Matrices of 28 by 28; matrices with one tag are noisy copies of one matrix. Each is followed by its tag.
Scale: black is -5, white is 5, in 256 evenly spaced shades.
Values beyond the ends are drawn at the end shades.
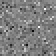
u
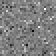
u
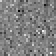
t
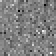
t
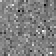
t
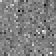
t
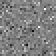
u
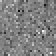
t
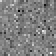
t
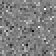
u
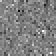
t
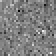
t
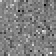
t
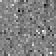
t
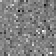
t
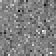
t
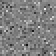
u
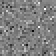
u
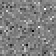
u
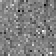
t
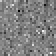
t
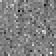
t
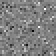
u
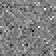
u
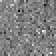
t
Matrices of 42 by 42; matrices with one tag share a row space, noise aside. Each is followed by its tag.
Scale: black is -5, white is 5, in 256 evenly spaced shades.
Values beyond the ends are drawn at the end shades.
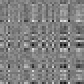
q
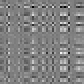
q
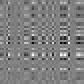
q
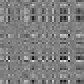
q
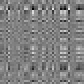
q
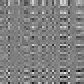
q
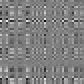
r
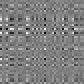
r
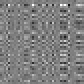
q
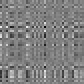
r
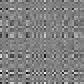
r
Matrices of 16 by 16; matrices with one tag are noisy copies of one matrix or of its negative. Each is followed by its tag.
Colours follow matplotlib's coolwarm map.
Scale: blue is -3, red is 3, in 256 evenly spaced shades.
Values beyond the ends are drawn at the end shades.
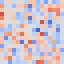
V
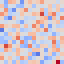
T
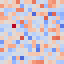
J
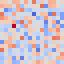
J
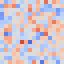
V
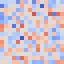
J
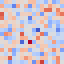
V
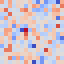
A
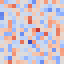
V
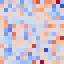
A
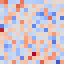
T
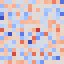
V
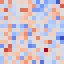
A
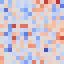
A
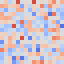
J
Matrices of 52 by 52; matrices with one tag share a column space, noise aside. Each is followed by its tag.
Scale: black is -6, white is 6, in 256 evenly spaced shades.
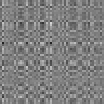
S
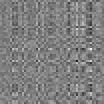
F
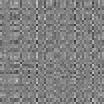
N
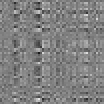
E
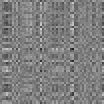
F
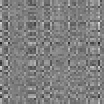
S
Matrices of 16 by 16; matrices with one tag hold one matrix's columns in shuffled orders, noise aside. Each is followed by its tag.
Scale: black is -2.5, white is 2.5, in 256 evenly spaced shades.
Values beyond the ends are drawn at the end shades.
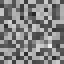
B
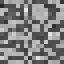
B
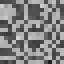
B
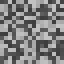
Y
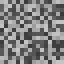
Y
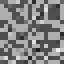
B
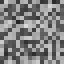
Y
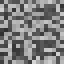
Y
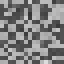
B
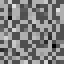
B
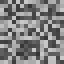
Y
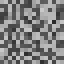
B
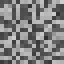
B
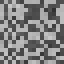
B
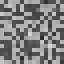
Y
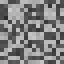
B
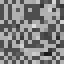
B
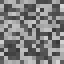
Y
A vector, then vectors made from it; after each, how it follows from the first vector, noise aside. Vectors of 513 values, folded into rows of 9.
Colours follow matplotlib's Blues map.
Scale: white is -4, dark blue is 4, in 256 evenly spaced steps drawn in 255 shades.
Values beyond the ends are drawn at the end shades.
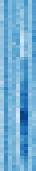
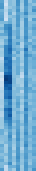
wrapped around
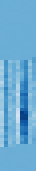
partly zeroed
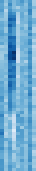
reversed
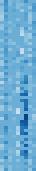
partly zeroed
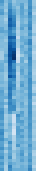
reversed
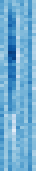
reversed
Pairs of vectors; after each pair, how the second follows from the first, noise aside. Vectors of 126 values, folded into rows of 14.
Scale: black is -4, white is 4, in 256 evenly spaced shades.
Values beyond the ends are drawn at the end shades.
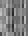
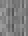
shrunk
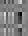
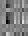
reversed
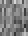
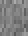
shrunk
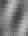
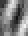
scaled up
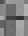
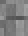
shrunk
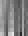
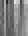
reversed
